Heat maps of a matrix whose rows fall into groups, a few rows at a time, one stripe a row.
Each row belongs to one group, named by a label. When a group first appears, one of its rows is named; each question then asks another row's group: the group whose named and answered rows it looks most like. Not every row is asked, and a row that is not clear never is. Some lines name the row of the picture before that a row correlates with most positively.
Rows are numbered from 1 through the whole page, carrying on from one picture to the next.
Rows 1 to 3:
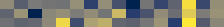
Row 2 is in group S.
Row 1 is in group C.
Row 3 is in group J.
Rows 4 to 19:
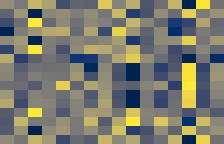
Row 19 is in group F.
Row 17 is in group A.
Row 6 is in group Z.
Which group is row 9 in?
Z
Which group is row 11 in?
C
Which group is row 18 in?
S
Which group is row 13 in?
J
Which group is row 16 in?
Z
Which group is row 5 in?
S
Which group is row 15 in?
C
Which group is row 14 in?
C
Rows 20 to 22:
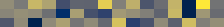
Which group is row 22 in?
S
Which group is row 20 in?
F
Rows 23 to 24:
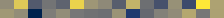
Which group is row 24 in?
S
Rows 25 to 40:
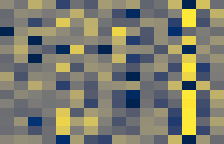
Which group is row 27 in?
J
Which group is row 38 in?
J
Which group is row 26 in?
C
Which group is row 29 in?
S
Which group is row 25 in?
F
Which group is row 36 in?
C
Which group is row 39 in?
J
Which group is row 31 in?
S
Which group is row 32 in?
J
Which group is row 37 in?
J
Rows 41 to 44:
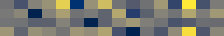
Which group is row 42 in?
S
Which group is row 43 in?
A
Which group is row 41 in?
J
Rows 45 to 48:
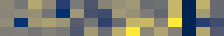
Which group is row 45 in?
F
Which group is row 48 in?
A
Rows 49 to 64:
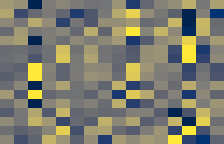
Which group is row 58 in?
S
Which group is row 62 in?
F
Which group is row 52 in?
A
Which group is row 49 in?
S
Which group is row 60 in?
S
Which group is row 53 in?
S
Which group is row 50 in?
A
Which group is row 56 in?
Z
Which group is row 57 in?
Z
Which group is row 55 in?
J
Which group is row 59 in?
Z
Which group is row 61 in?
Z
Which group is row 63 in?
J
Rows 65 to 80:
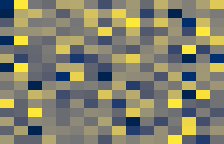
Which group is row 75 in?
F
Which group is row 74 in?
S
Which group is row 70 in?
J
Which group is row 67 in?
A
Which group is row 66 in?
Z
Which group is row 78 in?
C
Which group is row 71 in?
A
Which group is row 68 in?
F
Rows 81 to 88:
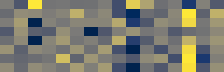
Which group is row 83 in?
S
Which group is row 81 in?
Z
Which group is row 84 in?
A
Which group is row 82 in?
C
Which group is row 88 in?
C
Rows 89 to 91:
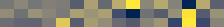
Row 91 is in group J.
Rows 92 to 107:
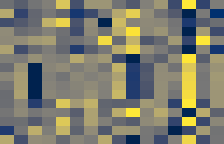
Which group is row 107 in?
C
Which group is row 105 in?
J
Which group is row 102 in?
S
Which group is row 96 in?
F
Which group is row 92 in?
J
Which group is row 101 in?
S
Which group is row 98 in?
C
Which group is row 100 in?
S
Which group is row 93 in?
A
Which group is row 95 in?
A
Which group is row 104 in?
A
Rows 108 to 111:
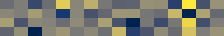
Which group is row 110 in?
C
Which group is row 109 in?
F
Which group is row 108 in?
J
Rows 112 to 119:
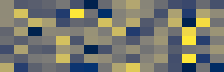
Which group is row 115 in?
S
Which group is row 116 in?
J
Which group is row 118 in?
J
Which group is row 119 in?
A
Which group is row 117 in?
A
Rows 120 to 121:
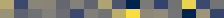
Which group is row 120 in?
C
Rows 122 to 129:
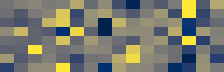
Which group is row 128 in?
A
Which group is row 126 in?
J
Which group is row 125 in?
F
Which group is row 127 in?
Z
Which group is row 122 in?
C
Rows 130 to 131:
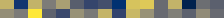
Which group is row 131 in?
Z
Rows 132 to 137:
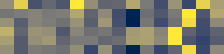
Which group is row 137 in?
C
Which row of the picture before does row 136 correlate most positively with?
130
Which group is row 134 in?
C
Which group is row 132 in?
F
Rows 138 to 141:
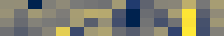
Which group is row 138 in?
S
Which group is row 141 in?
J
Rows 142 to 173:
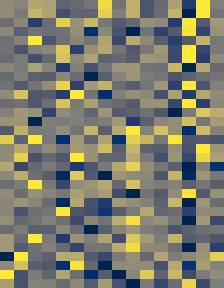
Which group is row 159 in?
F
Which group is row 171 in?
F
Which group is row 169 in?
A
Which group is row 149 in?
F
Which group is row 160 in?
A
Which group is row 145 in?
C
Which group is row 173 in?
C
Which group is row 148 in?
J
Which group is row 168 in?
Z
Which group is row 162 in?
Z
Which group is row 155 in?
S
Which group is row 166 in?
A
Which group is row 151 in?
J
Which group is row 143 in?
F
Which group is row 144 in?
J
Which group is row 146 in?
Z
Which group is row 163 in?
C
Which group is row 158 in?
F
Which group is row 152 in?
F
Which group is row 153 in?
J
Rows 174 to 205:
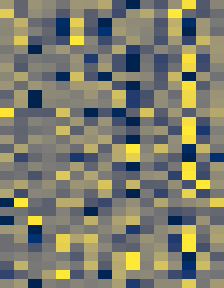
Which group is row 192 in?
C
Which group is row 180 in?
C
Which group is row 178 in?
F
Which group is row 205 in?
S
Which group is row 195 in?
C
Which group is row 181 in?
C
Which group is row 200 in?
J
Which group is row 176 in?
F
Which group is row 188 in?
J
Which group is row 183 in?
C
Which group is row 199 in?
S
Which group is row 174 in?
C
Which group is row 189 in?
C
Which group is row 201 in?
J
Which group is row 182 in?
F
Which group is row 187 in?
C
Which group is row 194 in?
F
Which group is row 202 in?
A
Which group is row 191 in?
A
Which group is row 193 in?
J
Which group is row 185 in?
S
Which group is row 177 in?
F
